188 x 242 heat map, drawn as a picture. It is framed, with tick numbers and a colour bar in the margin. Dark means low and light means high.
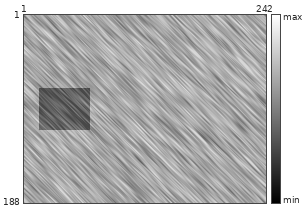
Odd patch: lower, in the middle left. Histogram: skewed, a long tail of low values. Grain: diagonal, down to the right. Ninth with the lowest average: middle left.
